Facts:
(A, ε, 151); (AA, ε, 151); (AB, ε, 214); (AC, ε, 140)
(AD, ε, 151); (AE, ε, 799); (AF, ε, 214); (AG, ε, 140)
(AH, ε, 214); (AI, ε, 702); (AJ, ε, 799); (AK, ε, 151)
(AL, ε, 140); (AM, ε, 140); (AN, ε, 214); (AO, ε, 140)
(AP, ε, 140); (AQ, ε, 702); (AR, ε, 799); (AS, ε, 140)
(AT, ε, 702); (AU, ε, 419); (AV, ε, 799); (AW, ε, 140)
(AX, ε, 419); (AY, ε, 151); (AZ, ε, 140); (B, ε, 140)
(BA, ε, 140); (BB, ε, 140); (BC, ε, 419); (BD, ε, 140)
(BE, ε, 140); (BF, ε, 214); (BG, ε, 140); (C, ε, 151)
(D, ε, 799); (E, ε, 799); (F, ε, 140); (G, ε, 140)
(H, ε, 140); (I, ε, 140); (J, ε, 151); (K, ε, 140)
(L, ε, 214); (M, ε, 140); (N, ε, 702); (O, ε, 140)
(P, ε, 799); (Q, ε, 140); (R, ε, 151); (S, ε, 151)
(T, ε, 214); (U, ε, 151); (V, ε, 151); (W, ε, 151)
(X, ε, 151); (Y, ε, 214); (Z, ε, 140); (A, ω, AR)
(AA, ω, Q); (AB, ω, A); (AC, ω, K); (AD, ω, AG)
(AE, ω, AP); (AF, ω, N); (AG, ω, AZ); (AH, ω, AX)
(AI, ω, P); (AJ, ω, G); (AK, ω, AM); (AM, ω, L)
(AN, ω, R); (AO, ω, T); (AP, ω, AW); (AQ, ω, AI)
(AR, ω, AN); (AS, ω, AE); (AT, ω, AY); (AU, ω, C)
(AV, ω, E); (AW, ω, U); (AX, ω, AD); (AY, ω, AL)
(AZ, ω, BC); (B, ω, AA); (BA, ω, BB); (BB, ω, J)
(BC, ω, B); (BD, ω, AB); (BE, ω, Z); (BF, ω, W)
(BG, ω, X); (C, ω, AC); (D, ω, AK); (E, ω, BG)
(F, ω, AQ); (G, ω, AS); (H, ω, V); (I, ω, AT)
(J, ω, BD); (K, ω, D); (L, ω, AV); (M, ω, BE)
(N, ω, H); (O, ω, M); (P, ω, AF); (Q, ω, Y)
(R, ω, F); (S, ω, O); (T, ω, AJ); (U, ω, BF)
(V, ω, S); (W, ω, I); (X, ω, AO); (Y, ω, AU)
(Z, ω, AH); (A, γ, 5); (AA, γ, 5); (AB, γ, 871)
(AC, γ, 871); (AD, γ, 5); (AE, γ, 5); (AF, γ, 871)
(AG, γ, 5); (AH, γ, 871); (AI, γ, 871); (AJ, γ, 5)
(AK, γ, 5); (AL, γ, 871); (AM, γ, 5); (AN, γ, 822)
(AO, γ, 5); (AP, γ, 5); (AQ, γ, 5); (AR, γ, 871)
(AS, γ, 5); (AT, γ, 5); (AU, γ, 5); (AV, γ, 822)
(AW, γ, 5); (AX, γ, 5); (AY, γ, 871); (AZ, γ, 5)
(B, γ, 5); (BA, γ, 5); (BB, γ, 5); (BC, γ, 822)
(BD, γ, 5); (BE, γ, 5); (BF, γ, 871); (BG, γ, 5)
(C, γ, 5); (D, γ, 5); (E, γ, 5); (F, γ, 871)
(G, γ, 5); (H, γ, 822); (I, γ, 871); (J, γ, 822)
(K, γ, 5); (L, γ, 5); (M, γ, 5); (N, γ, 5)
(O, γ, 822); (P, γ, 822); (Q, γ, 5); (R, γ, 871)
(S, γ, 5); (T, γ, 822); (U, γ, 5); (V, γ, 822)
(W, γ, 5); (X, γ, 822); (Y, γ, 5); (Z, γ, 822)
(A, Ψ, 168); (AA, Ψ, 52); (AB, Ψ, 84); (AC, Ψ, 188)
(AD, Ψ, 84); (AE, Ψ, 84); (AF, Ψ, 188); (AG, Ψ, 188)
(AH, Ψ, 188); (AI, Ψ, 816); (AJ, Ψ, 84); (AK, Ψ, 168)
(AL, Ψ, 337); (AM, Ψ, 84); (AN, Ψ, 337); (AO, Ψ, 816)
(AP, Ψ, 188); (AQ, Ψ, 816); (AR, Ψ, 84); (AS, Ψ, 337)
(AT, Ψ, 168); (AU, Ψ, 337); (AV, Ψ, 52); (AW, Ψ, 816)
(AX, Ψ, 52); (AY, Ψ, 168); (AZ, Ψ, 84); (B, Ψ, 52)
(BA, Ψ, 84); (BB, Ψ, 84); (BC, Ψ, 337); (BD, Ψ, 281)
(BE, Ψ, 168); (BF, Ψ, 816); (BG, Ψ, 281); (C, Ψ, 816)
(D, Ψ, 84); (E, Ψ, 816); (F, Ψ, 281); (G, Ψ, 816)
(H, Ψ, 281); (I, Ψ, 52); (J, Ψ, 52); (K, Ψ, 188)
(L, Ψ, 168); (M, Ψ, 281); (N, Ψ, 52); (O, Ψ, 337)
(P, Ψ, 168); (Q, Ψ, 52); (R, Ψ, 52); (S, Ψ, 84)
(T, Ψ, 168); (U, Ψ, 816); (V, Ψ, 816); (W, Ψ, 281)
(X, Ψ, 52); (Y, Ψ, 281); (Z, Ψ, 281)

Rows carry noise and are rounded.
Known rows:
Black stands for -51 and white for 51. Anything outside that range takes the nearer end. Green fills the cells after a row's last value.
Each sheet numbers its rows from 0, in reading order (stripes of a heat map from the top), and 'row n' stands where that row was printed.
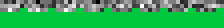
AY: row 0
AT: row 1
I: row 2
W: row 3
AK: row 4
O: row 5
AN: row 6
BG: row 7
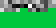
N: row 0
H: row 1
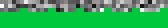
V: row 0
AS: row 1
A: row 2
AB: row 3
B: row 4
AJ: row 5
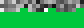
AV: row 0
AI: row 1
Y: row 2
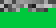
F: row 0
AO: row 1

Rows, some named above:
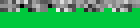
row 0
R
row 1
A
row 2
AX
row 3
F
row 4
AX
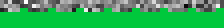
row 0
J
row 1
C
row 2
BE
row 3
AX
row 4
AG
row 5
K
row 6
S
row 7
E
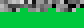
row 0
AH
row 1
T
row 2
AQ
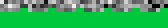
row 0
X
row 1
P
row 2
AC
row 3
R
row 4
AM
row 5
AQ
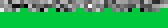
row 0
N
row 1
AF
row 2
F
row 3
AA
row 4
BE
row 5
BD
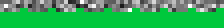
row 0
AD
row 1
L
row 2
J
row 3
AK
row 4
AR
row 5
AZ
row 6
AU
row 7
AP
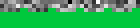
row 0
K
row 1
M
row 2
AL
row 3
D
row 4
BF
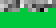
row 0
BC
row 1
AF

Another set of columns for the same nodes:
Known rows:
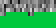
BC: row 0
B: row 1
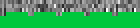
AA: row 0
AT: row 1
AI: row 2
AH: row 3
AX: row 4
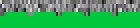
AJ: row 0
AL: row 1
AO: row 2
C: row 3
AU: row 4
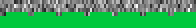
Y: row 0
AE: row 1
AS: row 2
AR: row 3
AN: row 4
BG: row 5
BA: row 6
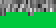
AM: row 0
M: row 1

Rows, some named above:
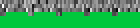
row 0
AV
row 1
BC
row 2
AK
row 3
D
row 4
D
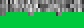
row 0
A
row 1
I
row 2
BE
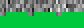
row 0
S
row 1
AD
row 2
I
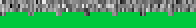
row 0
AP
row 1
R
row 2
AY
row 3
L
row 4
V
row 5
K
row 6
V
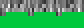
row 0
AC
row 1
AZ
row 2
AG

